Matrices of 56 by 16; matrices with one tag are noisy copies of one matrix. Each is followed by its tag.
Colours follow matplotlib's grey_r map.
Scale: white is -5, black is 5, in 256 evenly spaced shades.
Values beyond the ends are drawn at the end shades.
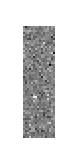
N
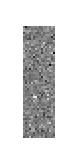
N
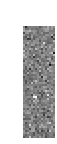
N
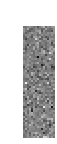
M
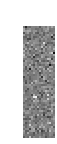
N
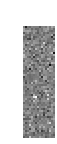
N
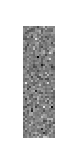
M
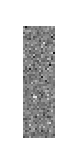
N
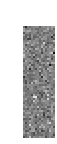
N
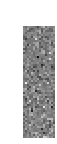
M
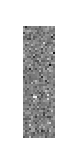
N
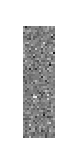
N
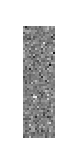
N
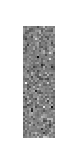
M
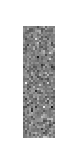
M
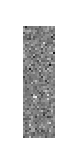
N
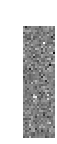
N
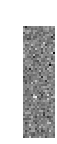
N
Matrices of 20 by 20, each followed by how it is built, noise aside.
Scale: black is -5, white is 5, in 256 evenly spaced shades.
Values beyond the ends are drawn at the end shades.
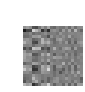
low rank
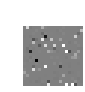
sparse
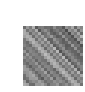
Toeplitz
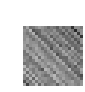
Toeplitz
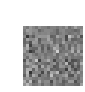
low rank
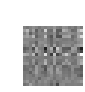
low rank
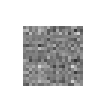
low rank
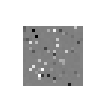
sparse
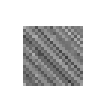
Toeplitz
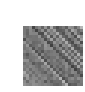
Toeplitz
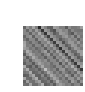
Toeplitz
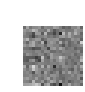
low rank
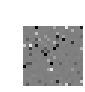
sparse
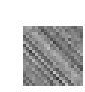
Toeplitz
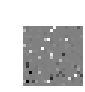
sparse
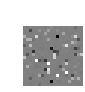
sparse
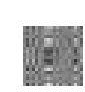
low rank
